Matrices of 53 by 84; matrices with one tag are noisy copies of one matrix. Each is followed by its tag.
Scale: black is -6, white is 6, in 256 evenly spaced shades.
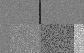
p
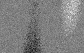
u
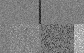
p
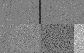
p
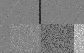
p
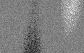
u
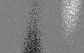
u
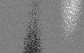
u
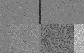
p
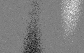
u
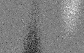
u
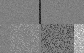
p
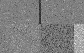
p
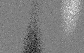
u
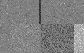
p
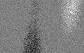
u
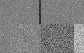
p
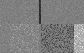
p
